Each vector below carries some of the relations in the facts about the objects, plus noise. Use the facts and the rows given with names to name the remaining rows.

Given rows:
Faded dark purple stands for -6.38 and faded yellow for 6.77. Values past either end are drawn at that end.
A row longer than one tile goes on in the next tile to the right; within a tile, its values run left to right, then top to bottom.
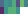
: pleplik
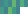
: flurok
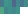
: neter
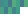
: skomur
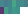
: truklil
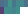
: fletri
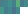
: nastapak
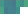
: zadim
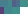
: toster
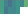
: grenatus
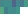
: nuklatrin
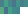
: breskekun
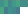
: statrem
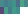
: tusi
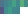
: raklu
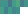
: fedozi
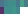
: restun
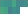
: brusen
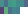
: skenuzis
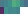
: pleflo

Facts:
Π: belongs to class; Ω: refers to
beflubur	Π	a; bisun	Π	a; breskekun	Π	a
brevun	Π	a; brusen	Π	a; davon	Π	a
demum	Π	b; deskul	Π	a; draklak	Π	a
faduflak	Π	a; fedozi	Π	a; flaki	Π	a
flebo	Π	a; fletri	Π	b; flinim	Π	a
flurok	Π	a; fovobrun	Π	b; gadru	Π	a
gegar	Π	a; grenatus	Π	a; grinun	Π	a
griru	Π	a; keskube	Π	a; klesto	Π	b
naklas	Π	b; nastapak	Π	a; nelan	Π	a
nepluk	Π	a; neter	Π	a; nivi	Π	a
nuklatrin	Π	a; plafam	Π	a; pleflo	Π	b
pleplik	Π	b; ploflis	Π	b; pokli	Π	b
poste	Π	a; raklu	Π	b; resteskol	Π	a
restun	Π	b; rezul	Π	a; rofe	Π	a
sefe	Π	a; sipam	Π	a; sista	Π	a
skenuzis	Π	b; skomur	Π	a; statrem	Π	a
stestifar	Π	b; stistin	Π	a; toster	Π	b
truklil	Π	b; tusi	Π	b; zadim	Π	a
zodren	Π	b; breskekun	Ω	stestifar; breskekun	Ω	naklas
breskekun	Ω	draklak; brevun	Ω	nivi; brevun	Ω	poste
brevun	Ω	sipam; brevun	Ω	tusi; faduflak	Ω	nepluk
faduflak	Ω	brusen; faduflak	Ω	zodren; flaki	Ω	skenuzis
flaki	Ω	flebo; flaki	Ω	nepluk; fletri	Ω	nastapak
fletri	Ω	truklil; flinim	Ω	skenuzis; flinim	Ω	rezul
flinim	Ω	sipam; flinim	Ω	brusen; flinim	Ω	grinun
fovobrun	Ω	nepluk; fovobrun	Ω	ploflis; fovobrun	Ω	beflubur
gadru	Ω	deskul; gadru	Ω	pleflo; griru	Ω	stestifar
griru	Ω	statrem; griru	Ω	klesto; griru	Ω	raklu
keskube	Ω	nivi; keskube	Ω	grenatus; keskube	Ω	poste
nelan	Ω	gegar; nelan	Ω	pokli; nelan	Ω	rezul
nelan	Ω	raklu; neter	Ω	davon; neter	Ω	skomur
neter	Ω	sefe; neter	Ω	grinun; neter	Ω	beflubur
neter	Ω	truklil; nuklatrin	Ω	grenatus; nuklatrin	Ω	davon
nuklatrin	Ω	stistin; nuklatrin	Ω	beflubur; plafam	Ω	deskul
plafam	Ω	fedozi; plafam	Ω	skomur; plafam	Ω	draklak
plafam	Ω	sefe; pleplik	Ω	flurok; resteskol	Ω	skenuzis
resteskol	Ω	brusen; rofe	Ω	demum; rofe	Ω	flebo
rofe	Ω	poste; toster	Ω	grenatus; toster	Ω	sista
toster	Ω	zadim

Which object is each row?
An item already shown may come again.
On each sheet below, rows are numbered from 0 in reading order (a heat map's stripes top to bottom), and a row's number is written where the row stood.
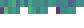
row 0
zodren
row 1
flebo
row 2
toster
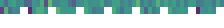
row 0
skenuzis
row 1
pleplik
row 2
flaki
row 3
grinun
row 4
poste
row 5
draklak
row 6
bisun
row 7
restun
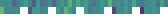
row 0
brevun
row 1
fovobrun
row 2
flurok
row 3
grenatus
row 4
klesto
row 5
restun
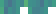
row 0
grenatus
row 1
stistin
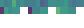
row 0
truklil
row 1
toster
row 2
faduflak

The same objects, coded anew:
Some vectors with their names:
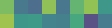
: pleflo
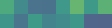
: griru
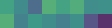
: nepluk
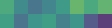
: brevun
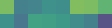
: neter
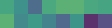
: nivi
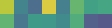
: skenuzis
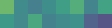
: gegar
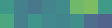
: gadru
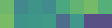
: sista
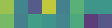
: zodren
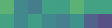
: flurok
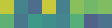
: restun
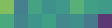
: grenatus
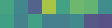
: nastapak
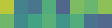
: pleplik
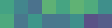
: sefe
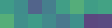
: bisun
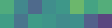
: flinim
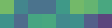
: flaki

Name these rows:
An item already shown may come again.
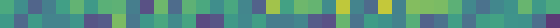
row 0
nelan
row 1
fletri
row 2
nastapak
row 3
restun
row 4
resteskol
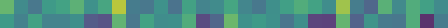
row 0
rezul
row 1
raklu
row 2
stistin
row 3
stestifar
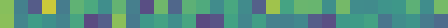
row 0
truklil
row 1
fletri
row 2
nastapak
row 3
statrem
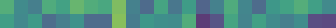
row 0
draklak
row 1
pokli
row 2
grinun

